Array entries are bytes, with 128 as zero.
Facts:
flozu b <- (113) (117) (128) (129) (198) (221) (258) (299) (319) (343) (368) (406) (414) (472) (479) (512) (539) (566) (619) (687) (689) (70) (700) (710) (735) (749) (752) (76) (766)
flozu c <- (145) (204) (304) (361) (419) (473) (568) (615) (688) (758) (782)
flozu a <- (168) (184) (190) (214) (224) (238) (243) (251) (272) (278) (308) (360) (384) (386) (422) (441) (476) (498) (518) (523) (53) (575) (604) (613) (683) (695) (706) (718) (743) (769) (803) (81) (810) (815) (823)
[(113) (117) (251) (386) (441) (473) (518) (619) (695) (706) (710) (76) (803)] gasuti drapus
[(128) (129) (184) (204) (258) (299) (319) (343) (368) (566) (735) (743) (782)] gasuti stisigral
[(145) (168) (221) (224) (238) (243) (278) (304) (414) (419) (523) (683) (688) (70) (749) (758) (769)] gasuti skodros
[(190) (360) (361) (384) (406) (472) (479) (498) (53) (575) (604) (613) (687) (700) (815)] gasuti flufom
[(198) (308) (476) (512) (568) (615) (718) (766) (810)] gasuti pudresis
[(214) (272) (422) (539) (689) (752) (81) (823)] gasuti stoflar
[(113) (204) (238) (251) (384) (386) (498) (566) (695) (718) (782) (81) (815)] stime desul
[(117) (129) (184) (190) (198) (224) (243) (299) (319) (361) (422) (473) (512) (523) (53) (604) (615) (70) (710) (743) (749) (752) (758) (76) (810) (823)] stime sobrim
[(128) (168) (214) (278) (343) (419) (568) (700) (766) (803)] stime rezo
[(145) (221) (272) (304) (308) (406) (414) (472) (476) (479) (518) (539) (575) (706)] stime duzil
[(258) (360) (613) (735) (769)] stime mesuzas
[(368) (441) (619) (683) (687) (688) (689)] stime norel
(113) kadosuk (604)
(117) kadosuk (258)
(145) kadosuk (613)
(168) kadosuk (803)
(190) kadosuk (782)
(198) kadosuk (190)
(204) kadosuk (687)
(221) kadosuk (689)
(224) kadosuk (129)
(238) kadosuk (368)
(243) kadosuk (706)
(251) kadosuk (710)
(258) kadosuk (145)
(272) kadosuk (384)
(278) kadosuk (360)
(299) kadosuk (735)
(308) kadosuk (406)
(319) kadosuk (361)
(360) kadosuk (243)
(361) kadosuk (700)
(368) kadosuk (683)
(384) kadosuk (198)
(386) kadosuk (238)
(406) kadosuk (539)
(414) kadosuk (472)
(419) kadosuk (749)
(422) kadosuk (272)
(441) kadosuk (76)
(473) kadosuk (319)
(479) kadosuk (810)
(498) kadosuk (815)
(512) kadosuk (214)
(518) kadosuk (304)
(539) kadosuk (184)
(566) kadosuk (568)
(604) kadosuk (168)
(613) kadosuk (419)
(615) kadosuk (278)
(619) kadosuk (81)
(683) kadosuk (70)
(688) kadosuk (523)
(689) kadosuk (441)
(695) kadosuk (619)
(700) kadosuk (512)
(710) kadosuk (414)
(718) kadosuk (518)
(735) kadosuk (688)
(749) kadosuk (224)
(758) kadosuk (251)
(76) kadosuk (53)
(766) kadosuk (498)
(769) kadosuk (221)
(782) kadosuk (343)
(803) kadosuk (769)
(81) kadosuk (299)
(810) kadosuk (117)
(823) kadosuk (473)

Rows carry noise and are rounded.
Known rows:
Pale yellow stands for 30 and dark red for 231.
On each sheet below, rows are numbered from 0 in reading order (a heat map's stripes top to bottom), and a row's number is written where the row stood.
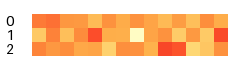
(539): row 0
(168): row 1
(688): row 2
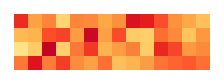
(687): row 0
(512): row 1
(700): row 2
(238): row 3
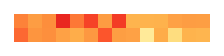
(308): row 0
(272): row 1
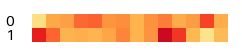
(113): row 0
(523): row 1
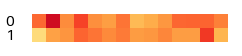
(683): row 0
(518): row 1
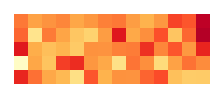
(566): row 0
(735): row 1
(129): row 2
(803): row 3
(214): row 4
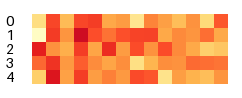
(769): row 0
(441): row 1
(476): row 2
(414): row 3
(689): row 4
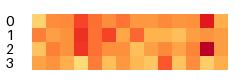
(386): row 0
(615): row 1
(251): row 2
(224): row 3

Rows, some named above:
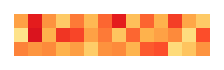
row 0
(145)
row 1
(221)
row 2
(688)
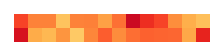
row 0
(53)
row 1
(343)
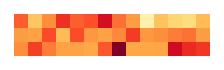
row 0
(198)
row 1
(498)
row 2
(258)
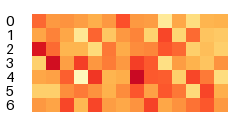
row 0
(272)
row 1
(419)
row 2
(752)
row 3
(689)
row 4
(613)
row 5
(619)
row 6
(406)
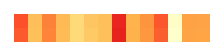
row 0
(81)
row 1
(81)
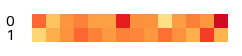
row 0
(782)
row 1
(695)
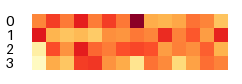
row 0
(810)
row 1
(129)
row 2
(76)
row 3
(803)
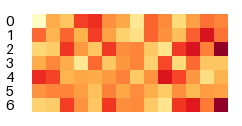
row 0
(803)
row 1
(360)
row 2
(319)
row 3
(419)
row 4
(304)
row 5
(823)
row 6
(319)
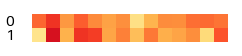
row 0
(414)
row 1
(221)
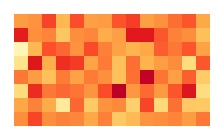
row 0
(479)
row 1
(472)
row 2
(473)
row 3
(221)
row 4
(706)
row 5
(117)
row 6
(419)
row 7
(758)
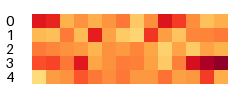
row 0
(70)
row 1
(604)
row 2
(422)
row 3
(368)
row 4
(518)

